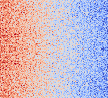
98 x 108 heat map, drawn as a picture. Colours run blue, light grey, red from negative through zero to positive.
Slope: up to the left. Stripes: none. Mirror symmetry: top to bottom. Grain: fine.
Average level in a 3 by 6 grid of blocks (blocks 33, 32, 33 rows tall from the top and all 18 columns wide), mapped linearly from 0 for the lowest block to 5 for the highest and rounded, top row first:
543210
543210
543210
